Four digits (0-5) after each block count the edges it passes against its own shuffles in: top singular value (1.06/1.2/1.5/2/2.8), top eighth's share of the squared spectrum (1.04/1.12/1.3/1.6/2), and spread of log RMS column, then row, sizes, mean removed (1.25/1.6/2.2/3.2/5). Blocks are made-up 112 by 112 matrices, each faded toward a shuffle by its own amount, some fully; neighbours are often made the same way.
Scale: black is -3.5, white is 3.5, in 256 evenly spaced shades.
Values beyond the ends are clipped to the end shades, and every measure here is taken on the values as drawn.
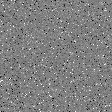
0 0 0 0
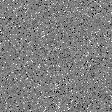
2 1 0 0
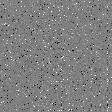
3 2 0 0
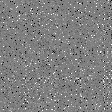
3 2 1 0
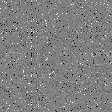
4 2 1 1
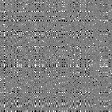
5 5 3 3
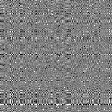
5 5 3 4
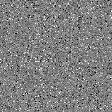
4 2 1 1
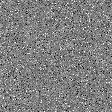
2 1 0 0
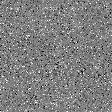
2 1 0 0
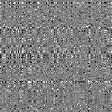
5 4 3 3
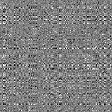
5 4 3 4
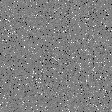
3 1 0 0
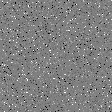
0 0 0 0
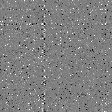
4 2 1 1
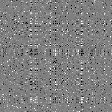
5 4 3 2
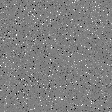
2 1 0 0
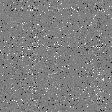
4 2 1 1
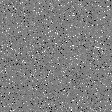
0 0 0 0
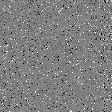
3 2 1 0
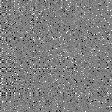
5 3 2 2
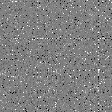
4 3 2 1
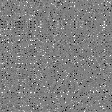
4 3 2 2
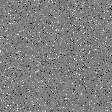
0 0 0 0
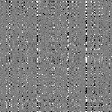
5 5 4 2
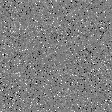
2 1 0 0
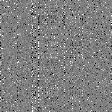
4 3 3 1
